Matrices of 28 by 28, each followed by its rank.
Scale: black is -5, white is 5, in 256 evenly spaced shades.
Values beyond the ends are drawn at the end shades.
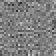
five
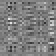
three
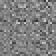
five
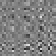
three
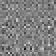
five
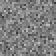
full rank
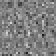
five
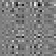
three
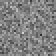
full rank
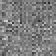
five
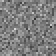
full rank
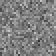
full rank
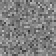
full rank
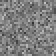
full rank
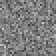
full rank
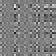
two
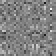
five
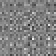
three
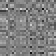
three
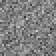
full rank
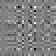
two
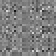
three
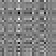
two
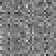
five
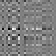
two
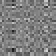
three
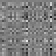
two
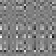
two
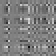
two
